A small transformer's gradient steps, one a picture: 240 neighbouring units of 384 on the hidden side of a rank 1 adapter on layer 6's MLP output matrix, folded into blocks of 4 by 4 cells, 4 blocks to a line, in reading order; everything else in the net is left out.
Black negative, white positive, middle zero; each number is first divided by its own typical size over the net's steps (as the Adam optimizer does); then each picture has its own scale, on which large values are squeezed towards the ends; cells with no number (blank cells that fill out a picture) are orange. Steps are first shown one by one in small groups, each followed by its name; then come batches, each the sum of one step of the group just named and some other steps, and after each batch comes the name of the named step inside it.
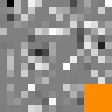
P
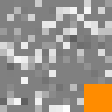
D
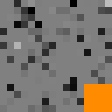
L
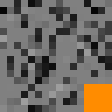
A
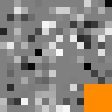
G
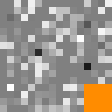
G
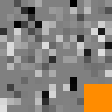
L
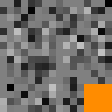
A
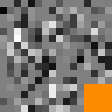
A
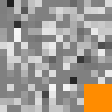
P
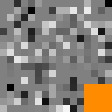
D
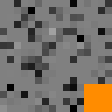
L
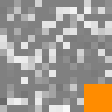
D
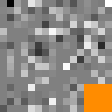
P
